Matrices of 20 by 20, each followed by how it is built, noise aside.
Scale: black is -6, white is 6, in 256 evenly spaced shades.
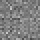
low rank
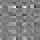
low rank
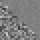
lower triangular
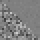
lower triangular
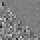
lower triangular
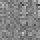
low rank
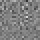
low rank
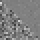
lower triangular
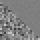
lower triangular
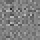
low rank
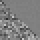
lower triangular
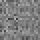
low rank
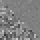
lower triangular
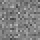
low rank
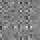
low rank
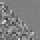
lower triangular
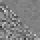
lower triangular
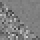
lower triangular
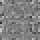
low rank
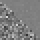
lower triangular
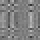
low rank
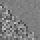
lower triangular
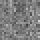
low rank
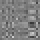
low rank
